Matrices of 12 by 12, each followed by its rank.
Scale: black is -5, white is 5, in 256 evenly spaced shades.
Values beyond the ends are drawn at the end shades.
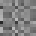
two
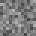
full rank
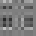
one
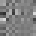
two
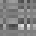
one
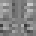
two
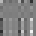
one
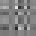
one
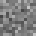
full rank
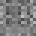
two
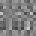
two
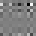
one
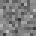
full rank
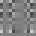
one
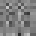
two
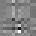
two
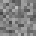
full rank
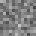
full rank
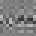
two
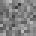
full rank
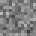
full rank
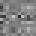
two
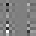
one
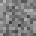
full rank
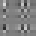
one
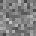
full rank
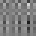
one
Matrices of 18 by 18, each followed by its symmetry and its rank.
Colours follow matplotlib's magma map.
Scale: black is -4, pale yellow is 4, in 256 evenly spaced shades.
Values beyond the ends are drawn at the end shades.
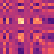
symmetric, rank two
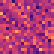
antisymmetric, full rank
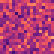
neither, full rank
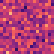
neither, full rank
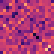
symmetric, full rank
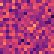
neither, full rank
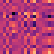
neither, rank two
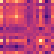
symmetric, rank two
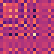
symmetric, rank two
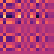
neither, rank one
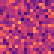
antisymmetric, full rank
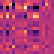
neither, rank two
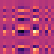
neither, rank one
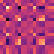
symmetric, rank two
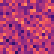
neither, full rank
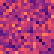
symmetric, full rank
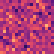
antisymmetric, full rank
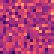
antisymmetric, full rank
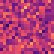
antisymmetric, full rank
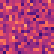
neither, full rank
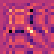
symmetric, rank two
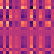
neither, rank one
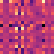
neither, rank two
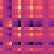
neither, rank one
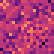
symmetric, full rank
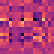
neither, rank two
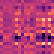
neither, rank two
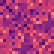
symmetric, full rank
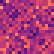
symmetric, full rank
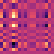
neither, rank one
